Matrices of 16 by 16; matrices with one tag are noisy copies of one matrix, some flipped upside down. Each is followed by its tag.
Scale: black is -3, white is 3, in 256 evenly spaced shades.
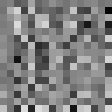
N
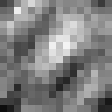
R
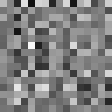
N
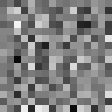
N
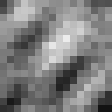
R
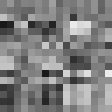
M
